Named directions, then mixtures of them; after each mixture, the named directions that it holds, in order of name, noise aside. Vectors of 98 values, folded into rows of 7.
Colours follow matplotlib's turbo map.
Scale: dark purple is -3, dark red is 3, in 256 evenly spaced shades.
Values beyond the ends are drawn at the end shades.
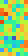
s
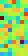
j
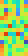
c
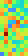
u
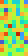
c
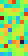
j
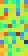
c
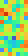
s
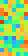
s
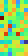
c, j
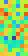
c, s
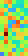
u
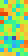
s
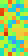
s, u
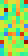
c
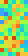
s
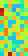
s, u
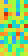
c, s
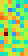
c, u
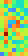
u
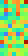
c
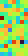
j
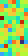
j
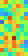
s
